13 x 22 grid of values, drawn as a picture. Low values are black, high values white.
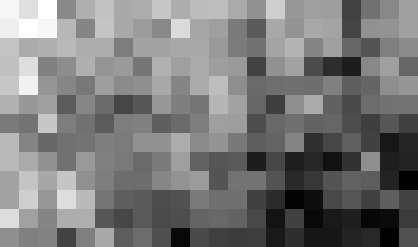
Ninth with the lowest average: bottom right. Average level on the scale: 50%. Mirror symmetry: none. Ninth with the highest average: top left. Slope: up to the top left.
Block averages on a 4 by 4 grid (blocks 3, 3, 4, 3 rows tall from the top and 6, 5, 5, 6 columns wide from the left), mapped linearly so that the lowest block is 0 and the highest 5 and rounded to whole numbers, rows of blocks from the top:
5443 / 4332 / 3321 / 4110
